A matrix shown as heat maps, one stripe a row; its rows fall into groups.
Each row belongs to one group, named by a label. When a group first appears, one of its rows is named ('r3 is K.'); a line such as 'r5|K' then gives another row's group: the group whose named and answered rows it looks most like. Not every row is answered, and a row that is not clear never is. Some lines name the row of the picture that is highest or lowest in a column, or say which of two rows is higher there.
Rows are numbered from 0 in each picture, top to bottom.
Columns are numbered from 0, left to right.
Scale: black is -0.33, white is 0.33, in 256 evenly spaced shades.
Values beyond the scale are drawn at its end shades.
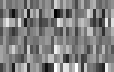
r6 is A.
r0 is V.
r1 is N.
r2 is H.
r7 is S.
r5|V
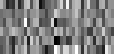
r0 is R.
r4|N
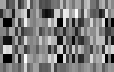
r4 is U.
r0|R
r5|H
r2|U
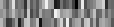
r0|A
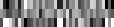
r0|U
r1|R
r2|H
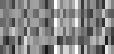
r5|S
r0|S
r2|S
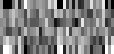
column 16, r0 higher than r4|Yes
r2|A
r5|H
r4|H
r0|U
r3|R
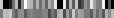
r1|H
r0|U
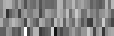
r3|N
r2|V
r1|R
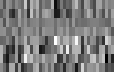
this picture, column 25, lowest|7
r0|N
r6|U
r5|R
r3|R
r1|N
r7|A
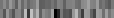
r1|N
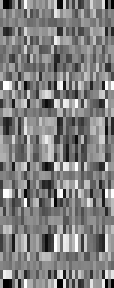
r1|V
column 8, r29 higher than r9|Yes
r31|U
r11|S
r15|A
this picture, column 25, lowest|15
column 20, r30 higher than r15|Yes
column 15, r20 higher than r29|No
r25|H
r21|H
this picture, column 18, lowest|22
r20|S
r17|A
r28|A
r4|V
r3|U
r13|U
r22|N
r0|U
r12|H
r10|A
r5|N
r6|N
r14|U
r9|H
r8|R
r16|A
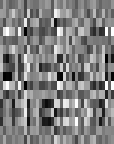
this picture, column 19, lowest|8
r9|H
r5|V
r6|U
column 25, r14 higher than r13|No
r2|N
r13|S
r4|R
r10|U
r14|N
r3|H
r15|V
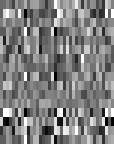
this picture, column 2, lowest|13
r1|H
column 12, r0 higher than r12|Yes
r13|U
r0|S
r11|A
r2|V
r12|H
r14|S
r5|R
